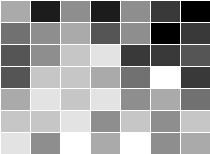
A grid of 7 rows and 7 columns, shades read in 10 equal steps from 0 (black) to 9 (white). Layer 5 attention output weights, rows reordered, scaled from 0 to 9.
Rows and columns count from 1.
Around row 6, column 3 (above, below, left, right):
7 9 7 5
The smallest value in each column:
3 1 5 1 2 0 0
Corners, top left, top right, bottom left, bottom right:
6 0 8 6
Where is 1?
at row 1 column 2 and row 1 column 4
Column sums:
37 38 49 37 37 29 24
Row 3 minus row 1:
-3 4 2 7 -3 0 3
